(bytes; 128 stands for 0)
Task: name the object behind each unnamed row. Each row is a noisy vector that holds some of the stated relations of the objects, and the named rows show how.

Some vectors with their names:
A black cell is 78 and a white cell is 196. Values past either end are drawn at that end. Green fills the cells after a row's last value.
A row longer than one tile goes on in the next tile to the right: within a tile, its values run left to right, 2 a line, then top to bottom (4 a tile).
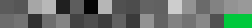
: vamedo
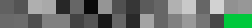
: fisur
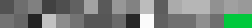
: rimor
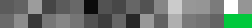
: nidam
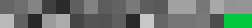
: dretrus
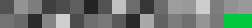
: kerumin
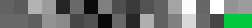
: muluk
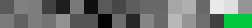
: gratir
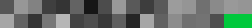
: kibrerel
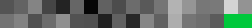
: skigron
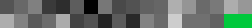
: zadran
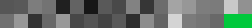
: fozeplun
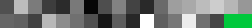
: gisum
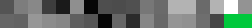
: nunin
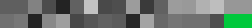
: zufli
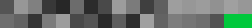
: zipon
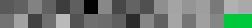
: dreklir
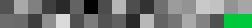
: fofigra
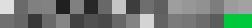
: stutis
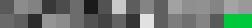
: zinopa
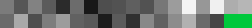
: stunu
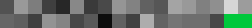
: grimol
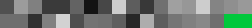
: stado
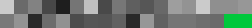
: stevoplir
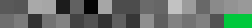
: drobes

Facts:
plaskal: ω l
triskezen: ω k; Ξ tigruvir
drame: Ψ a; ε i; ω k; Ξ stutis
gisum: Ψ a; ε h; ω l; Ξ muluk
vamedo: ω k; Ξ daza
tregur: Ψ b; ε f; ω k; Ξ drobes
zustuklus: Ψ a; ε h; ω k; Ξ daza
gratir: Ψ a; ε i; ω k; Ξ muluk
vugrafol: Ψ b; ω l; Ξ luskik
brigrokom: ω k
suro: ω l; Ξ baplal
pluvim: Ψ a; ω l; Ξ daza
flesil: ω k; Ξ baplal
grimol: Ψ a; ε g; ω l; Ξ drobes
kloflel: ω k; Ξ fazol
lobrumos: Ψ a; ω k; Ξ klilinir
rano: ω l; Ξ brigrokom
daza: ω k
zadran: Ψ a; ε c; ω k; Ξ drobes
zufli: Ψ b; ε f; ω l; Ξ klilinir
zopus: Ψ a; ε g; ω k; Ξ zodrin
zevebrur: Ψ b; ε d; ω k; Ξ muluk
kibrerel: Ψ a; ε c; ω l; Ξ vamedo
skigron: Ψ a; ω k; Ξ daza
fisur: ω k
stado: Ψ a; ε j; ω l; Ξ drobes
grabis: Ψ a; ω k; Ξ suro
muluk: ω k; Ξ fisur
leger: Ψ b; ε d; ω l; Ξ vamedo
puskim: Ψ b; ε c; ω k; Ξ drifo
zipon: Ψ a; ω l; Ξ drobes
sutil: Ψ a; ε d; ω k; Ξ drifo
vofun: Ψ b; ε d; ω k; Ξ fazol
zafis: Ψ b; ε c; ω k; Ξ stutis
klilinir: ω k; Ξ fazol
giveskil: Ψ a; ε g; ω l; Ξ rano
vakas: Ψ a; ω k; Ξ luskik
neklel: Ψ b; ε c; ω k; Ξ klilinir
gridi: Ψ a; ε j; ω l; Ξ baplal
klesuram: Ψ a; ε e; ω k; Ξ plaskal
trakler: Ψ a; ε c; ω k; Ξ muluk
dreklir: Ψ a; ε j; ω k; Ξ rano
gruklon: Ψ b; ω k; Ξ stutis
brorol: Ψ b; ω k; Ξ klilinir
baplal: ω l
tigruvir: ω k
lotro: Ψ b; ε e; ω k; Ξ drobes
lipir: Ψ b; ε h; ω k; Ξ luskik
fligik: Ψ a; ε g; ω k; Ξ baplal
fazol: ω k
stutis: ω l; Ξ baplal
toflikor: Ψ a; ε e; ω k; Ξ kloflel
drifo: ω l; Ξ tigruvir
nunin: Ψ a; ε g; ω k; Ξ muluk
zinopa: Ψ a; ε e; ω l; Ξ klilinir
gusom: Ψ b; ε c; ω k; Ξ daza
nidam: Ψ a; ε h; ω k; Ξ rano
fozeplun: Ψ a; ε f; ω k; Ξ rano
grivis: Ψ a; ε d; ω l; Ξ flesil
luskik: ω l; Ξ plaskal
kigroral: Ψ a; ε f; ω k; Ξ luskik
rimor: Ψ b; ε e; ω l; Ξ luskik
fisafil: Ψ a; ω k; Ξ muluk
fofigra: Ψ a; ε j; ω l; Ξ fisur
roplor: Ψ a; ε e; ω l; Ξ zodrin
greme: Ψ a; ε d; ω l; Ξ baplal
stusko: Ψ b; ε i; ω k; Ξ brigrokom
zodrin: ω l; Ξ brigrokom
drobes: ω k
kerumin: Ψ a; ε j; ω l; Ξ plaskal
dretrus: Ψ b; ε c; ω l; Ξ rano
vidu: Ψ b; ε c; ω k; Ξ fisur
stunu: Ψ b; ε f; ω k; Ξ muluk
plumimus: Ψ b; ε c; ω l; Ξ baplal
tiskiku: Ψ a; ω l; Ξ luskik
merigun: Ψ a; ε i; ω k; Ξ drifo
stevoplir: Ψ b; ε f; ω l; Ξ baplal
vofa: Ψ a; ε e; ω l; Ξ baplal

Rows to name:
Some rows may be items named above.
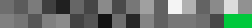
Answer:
vofun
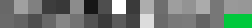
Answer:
vofa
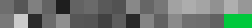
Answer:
tregur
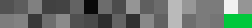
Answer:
vakas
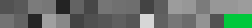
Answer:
plaskal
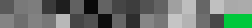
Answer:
trakler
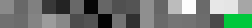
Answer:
zevebrur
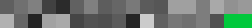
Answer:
dretrus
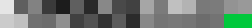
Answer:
zafis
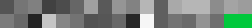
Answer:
rimor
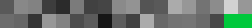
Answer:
giveskil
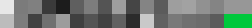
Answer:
plumimus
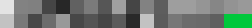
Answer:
plumimus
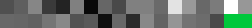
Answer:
zopus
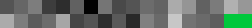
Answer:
zadran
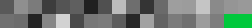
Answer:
kerumin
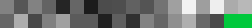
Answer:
stunu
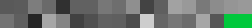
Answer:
luskik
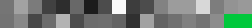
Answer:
gridi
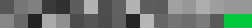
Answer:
vugrafol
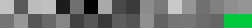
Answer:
flesil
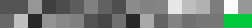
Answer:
lipir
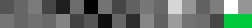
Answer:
sutil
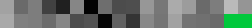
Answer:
drame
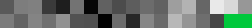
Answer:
gratir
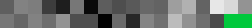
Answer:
gratir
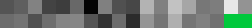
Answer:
toflikor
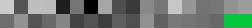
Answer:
flesil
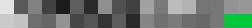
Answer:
zafis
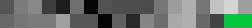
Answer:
fisafil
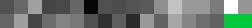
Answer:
zustuklus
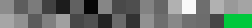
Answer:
vidu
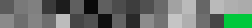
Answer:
trakler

